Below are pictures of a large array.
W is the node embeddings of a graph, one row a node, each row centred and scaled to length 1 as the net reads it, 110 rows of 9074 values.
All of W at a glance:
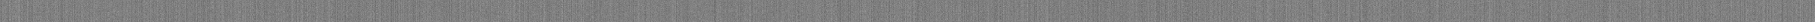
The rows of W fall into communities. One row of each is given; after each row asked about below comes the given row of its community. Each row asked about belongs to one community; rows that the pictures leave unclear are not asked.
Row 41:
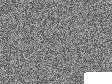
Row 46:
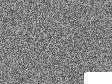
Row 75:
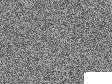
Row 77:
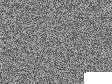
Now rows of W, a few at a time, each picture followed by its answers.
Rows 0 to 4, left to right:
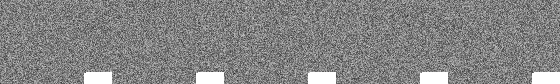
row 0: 46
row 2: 41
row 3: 46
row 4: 75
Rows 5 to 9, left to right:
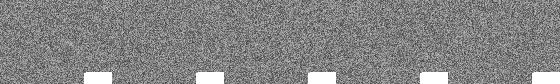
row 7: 41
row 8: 75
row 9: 46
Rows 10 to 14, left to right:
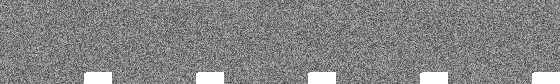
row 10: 75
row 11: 46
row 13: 75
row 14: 75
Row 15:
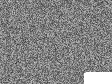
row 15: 41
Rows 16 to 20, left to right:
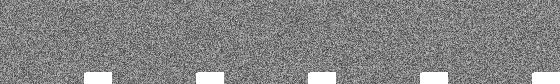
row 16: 46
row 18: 46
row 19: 41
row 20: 77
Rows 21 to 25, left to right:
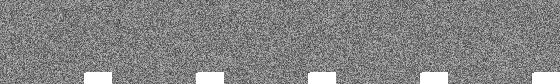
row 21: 46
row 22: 75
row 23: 75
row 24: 77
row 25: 75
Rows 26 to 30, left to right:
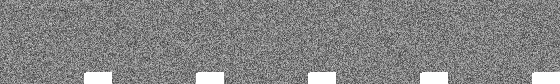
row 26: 46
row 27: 75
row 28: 41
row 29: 75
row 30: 46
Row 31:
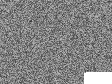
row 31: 77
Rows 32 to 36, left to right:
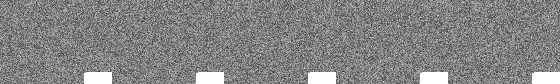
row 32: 75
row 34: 77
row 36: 75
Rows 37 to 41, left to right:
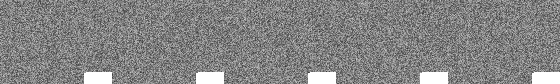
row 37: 41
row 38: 46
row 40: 75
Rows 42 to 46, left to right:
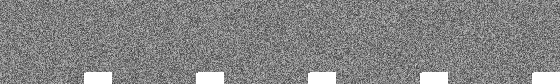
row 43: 77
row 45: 46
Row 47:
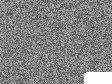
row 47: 77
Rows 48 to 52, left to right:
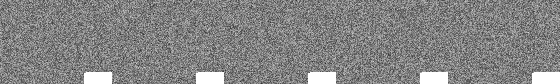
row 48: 41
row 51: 46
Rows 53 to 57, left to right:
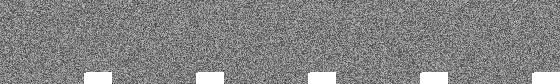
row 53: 75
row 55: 77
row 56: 75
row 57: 77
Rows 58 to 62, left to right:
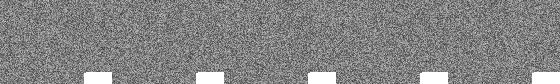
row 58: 75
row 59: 77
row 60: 77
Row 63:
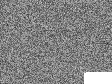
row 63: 46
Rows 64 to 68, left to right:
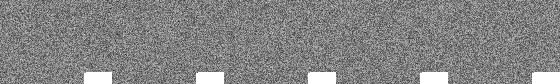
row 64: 46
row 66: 41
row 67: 77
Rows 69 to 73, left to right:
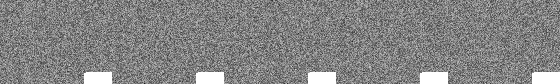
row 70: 41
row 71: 41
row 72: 75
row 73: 75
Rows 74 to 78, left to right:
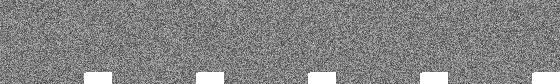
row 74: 41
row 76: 77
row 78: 46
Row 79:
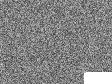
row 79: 41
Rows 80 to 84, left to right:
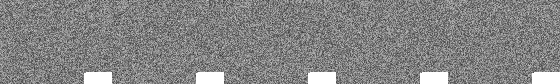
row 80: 77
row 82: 46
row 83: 75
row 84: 77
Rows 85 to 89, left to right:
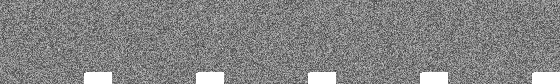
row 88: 41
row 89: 46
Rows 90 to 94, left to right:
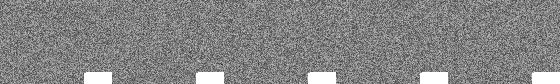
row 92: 75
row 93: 77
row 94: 41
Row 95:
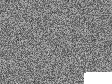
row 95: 75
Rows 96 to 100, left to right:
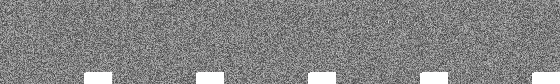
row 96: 46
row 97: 41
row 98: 46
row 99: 77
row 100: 46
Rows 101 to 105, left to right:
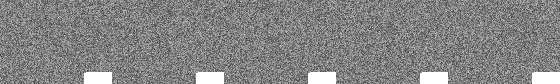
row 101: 75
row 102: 41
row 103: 41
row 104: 77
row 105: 46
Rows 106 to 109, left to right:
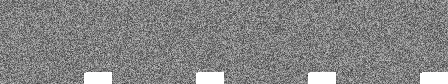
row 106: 41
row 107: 46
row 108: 77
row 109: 75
